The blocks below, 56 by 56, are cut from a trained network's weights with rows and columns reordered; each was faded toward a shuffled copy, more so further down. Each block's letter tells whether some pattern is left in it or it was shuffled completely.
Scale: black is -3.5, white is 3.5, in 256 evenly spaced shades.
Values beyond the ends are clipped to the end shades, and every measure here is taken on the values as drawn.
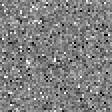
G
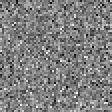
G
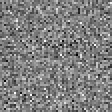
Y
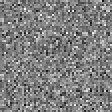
Y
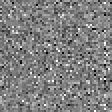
Y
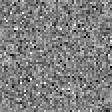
G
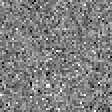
Y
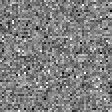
Y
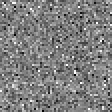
G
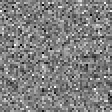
Y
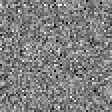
Y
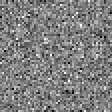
Y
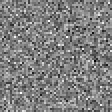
G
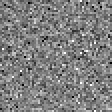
G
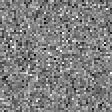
G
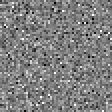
G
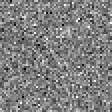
G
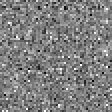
Y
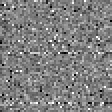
Y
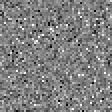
G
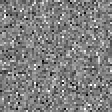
G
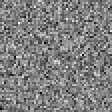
Y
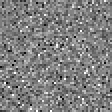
G
